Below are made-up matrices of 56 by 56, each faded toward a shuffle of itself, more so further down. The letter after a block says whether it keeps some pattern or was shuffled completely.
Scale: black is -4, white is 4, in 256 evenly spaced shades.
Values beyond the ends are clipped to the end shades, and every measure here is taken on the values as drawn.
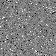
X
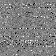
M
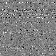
M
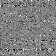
M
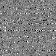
M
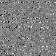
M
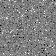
X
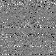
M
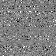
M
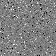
X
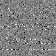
M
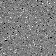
X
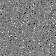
X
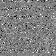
M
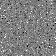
X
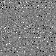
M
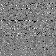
M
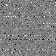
M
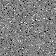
X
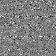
M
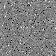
X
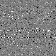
M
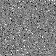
X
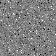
X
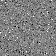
X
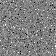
X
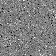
X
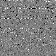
M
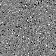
X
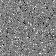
X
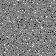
X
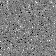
X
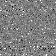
M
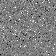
X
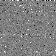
M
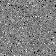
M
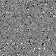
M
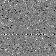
M
